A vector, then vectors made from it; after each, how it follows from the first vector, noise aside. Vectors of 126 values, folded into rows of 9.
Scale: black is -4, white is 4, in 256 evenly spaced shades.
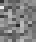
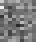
sign-scrambled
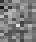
sign-scrambled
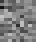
sign-scrambled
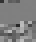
partly zeroed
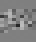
partly zeroed
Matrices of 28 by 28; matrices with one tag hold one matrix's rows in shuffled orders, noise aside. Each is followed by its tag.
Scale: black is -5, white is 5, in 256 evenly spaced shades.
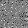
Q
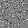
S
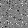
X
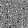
X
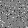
S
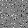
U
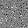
U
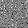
Q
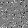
U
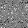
Q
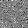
U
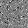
X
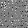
Q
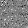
Q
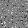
Q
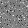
S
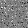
Q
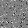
U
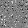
Q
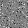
S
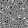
S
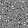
S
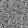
X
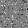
Q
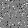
S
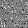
Q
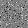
X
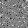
S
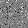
X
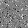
X
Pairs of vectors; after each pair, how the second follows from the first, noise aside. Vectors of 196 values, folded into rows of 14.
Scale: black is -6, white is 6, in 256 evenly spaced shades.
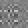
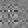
negated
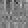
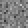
shuffled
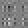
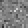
shuffled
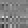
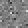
shuffled
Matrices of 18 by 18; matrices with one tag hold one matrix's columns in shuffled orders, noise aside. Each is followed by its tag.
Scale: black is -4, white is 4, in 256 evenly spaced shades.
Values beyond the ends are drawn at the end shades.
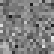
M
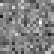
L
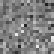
M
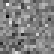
L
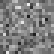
L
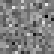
L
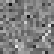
M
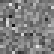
L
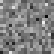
L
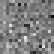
M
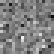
M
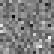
M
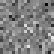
M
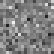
L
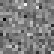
L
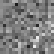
M
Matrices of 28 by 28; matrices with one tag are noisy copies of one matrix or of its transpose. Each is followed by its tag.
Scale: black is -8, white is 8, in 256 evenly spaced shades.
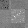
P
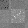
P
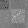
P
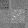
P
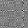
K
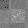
P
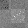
P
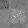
P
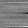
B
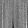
B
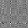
K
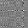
K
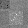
P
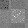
P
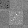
P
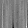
B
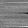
B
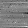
B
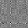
K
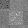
P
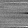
B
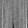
B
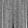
B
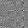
K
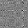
K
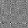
K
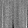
B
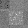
P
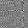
K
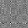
K
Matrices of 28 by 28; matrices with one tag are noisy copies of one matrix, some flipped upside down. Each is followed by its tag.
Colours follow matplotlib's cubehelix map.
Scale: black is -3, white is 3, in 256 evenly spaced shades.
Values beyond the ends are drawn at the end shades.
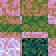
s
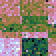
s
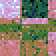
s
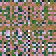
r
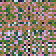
r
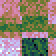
s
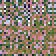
r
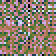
r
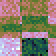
s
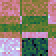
s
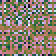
r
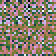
r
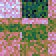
s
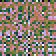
r
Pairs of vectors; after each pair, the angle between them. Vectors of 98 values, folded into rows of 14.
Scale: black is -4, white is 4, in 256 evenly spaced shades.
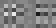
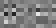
nearly opposite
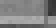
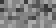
orthogonal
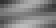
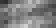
nearly parallel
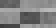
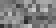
partly aligned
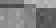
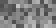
orthogonal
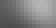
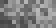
partly aligned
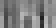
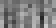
nearly parallel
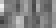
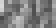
nearly parallel
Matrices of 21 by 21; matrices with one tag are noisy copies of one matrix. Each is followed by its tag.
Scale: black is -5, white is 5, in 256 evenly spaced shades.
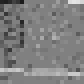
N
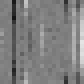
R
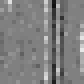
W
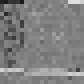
N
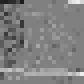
N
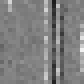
W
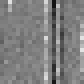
W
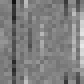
R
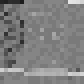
N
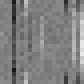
R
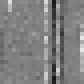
W
